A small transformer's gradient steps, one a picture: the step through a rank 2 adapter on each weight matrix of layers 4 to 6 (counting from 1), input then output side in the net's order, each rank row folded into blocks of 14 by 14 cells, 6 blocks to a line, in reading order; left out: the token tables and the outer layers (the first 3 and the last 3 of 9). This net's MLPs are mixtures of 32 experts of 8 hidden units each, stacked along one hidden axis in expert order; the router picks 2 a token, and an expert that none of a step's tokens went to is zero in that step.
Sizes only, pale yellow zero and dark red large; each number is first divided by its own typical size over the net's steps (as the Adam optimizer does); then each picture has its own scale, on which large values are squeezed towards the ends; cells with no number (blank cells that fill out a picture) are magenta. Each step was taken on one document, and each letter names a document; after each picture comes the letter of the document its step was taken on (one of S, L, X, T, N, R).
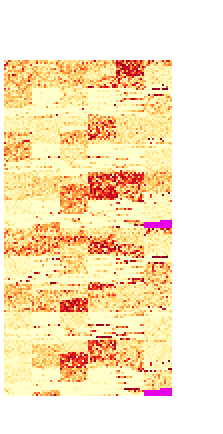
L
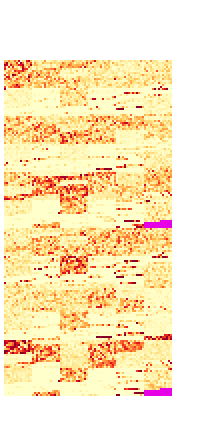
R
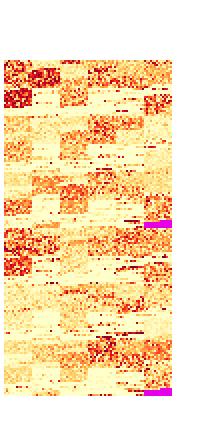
L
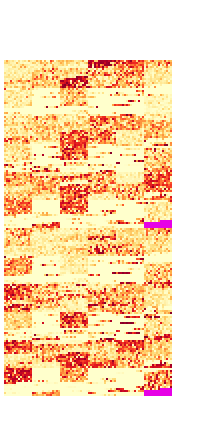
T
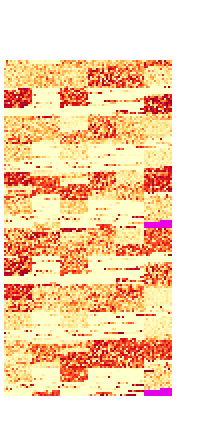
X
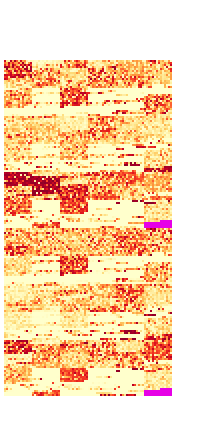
X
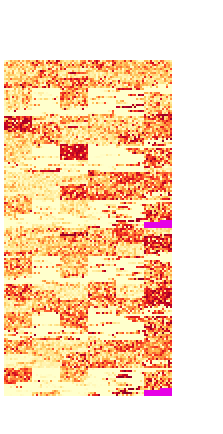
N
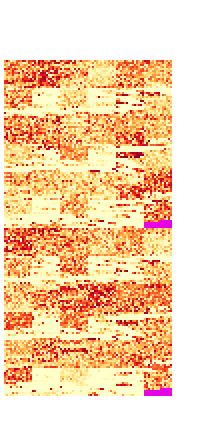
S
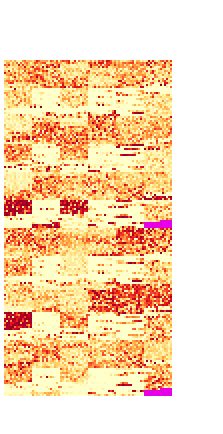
S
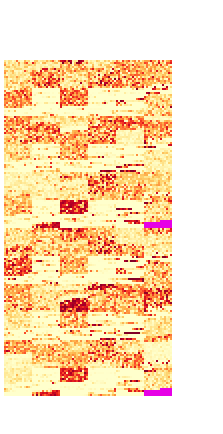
L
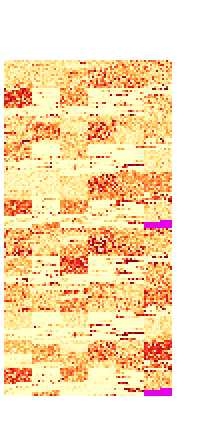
L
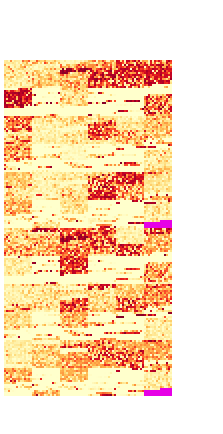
X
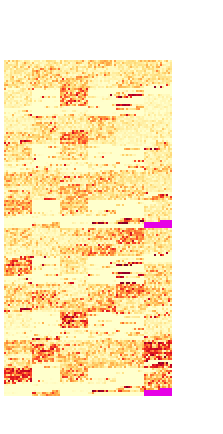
T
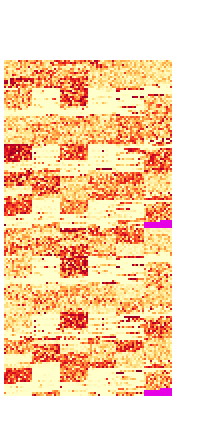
N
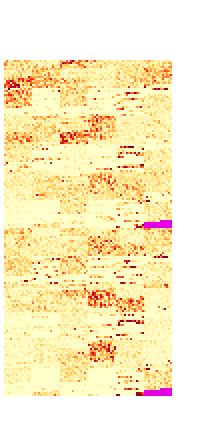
R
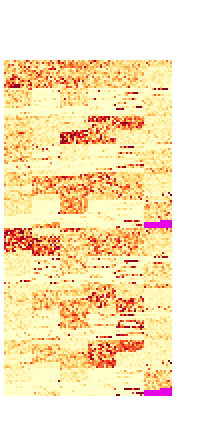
R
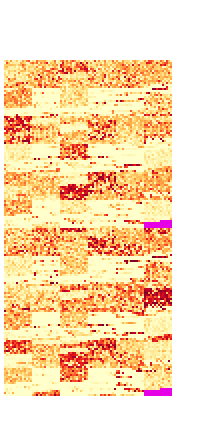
L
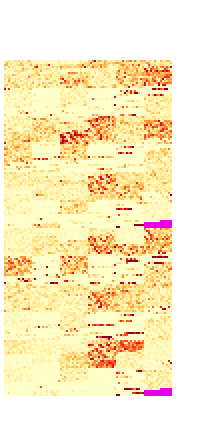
R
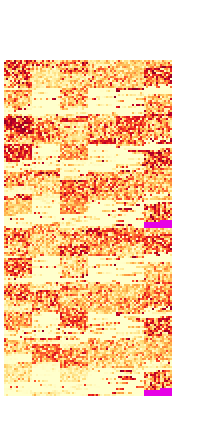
N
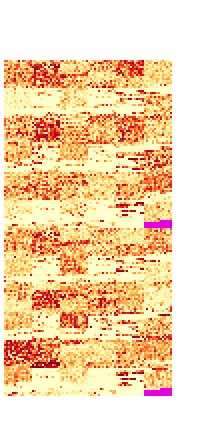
S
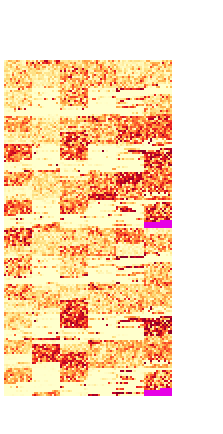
N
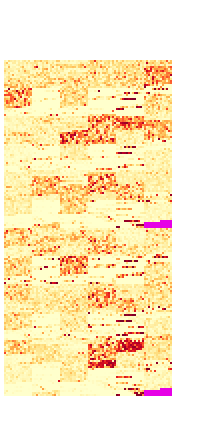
R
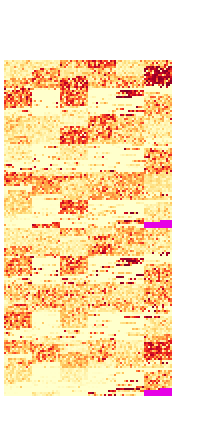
T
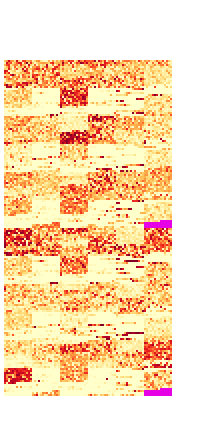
L
